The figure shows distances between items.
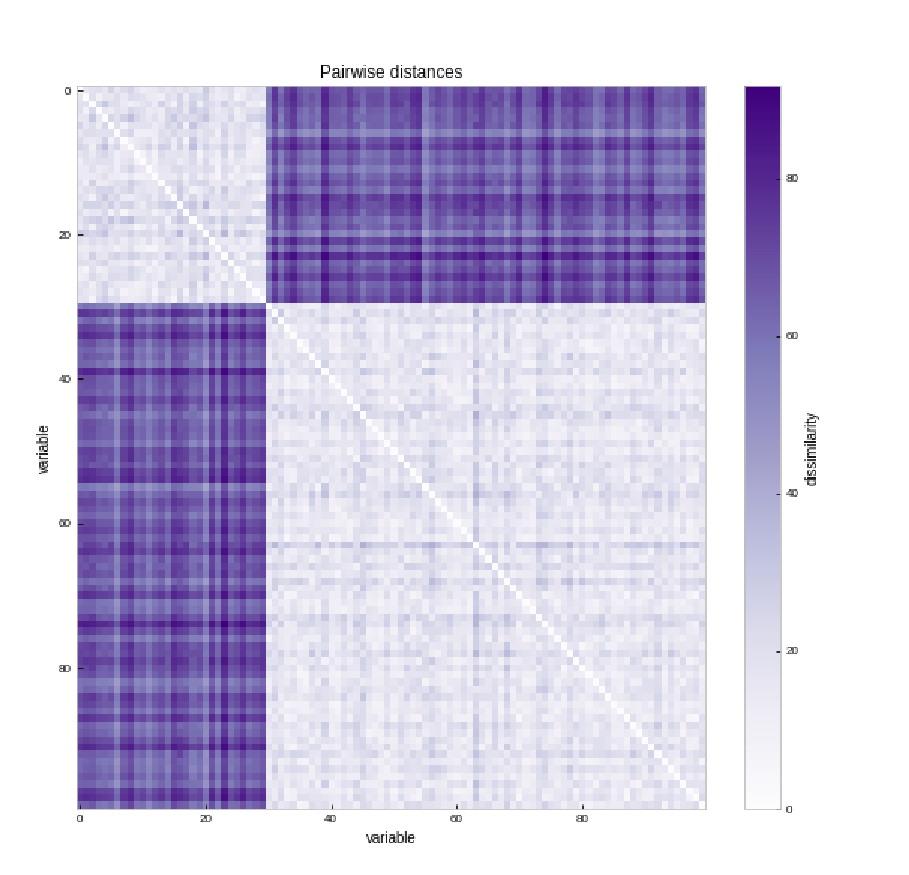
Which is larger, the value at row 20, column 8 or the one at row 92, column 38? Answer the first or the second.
the first
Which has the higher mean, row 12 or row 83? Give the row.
12
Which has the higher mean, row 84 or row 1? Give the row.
1
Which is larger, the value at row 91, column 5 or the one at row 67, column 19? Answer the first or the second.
the first
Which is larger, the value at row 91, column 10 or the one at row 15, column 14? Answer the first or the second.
the first
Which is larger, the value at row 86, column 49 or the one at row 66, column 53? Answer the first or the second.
the second
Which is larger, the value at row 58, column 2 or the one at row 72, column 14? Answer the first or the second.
the first
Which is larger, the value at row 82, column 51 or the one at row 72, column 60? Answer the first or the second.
the first
